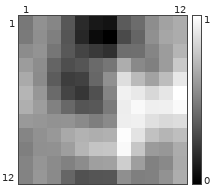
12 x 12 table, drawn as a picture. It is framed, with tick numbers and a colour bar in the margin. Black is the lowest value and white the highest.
The ninth with the highest average is the middle right. A vertical seam about 60% of the way across splits the table, and the right part is higher. The bottom left is the calmest part. The top middle is the ninth with the lowest average. No regular stripes run through it.
